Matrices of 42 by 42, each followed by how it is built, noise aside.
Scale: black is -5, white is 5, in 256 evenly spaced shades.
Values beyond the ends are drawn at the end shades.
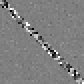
banded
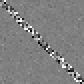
banded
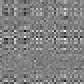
low rank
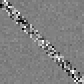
banded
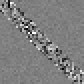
banded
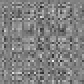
low rank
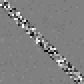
banded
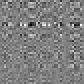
low rank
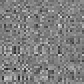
low rank
